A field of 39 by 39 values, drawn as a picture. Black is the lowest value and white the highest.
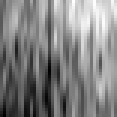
Ninth with the lowest average: bottom left. Slope: up to the top right. Grain: streaks running down. Histogram: bell-shaped. Average level on the scale: 50%. Mirror symmetry: none. Ninth with the highest average: top right.
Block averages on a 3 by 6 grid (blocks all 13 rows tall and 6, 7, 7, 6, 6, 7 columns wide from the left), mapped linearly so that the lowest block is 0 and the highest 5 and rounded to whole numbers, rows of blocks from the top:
3 2 3 4 5 5
1 2 1 2 3 3
0 0 0 1 2 3
